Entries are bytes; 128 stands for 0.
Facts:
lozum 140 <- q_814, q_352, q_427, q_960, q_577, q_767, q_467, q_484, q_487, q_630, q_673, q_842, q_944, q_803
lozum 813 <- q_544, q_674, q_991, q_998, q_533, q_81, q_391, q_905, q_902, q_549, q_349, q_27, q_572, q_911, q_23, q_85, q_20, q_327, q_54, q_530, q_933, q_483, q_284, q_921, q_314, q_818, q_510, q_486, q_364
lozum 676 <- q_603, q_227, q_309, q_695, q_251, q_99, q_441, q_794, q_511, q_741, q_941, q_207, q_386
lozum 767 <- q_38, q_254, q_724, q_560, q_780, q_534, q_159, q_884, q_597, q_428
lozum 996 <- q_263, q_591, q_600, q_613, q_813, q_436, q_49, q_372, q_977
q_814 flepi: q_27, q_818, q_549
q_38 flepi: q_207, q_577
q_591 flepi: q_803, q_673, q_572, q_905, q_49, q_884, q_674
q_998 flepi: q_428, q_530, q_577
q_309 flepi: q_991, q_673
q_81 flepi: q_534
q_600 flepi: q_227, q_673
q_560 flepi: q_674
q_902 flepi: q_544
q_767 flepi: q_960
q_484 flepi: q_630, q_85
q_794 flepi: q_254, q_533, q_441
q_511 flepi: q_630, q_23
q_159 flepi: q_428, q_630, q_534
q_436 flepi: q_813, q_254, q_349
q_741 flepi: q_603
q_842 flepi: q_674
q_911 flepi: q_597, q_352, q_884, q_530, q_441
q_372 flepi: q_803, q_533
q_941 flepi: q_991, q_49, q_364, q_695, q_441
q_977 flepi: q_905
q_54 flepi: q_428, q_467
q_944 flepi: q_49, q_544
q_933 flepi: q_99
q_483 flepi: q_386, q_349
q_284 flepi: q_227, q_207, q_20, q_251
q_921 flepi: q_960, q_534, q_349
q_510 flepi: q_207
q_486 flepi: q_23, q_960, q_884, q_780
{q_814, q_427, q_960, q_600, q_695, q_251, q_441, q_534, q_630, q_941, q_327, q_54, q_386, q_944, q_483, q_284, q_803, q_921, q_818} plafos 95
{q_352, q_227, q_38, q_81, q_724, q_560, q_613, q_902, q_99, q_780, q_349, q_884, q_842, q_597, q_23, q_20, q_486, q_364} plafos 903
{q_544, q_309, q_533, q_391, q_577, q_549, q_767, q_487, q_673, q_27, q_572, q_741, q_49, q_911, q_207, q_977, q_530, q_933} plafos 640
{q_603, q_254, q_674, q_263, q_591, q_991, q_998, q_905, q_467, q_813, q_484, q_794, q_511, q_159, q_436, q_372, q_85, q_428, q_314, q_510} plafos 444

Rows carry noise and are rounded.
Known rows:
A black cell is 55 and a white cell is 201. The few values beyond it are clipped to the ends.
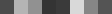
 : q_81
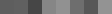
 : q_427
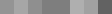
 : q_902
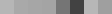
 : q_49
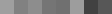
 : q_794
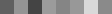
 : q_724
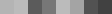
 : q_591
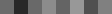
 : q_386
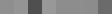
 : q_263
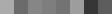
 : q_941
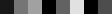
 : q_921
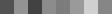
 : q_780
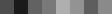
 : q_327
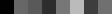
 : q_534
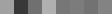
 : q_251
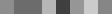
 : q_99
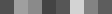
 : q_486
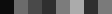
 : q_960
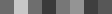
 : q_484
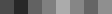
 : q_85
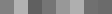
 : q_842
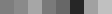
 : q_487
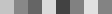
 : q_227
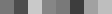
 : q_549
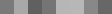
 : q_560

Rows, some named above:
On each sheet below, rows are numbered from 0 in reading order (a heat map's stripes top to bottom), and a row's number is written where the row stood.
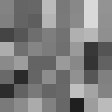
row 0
q_20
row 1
q_20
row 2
q_23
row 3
q_941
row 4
q_944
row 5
q_386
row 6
q_349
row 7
q_487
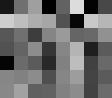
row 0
q_921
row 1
q_577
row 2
q_467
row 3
q_483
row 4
q_534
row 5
q_54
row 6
q_814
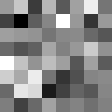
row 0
q_613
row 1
q_674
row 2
q_998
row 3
q_364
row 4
q_510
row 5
q_741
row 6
q_767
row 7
q_603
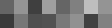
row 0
q_352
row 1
q_630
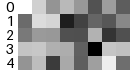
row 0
q_510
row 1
q_767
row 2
q_511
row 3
q_577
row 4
q_613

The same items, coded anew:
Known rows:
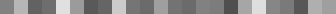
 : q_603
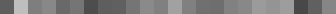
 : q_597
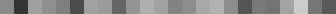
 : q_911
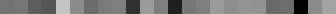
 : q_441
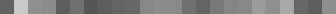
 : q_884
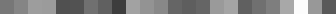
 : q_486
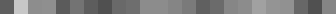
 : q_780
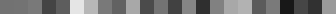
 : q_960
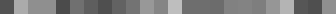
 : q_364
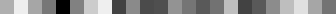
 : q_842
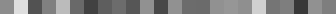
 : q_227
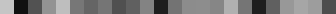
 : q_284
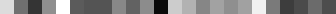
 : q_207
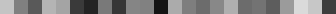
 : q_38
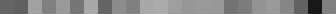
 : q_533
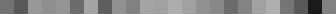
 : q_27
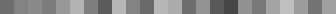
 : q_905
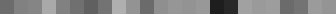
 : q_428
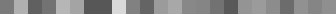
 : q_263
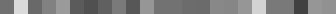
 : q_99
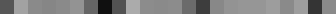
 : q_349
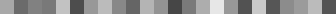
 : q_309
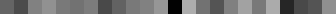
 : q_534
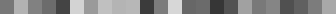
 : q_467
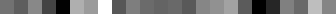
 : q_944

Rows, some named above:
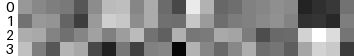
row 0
q_577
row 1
q_487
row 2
q_591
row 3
q_38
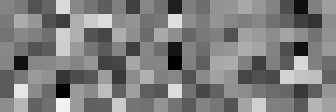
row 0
q_386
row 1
q_673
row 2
q_254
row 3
q_386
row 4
q_921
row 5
q_902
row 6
q_352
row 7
q_603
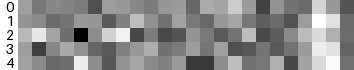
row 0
q_977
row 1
q_372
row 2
q_842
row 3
q_998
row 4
q_794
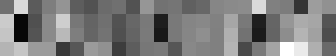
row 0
q_99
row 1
q_284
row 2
q_284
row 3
q_560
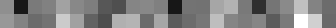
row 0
q_483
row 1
q_436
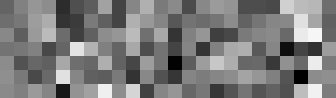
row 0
q_902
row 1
q_81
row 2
q_159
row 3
q_960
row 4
q_941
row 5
q_251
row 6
q_484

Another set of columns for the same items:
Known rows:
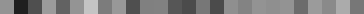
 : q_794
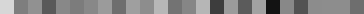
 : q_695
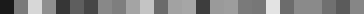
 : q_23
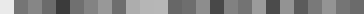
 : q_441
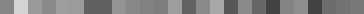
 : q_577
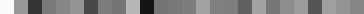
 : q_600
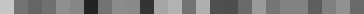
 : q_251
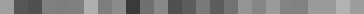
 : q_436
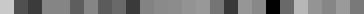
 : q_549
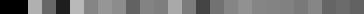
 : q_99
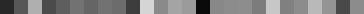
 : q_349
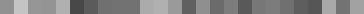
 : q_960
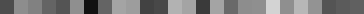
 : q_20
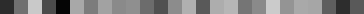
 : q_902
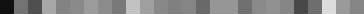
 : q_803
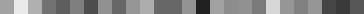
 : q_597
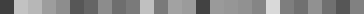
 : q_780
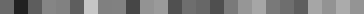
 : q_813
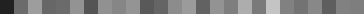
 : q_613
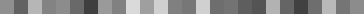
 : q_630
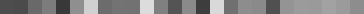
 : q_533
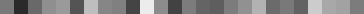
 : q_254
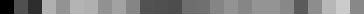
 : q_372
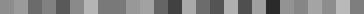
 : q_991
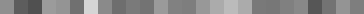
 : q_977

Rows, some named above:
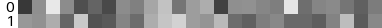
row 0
q_23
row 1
q_534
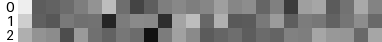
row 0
q_309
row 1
q_251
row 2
q_483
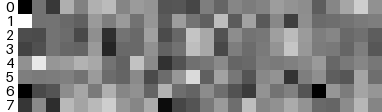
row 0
q_372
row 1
q_941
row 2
q_227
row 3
q_227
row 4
q_998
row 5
q_207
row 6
q_603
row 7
q_591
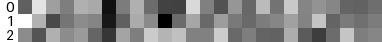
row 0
q_38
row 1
q_284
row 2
q_630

